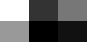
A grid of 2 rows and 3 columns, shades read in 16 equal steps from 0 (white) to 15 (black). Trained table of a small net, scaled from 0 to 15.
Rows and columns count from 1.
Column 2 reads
12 15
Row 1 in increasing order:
0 8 12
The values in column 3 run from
8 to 14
